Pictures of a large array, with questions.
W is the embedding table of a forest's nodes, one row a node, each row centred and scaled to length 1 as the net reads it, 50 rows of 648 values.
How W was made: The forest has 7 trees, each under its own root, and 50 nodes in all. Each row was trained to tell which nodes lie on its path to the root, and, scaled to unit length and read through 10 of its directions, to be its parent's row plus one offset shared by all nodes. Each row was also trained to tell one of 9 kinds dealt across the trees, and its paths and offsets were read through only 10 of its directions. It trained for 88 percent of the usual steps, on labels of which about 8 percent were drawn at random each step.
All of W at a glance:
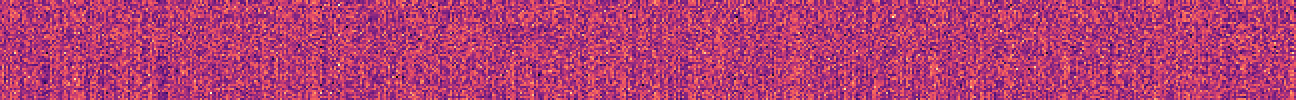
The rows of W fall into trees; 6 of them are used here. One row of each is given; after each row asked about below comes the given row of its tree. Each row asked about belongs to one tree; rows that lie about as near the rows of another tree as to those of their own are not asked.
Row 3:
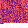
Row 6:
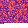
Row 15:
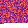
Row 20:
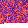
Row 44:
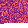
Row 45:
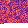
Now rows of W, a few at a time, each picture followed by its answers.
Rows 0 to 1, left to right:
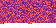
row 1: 20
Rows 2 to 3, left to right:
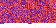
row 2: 6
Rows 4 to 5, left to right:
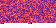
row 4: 44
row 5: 45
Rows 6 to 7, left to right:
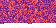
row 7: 45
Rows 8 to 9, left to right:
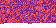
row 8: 45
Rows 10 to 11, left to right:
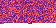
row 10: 20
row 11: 44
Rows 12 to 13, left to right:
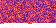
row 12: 20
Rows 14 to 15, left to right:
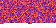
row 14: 15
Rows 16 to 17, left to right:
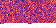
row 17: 3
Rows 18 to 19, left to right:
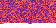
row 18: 15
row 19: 3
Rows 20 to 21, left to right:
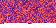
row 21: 15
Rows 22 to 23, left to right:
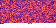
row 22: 44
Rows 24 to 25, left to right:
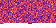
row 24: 15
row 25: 44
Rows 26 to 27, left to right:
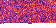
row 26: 20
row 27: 44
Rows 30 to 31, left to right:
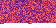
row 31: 3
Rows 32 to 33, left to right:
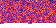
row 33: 20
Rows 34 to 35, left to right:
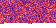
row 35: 6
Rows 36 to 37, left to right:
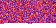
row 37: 20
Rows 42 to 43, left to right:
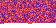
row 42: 6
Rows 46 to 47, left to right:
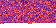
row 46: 20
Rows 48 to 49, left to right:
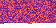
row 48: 6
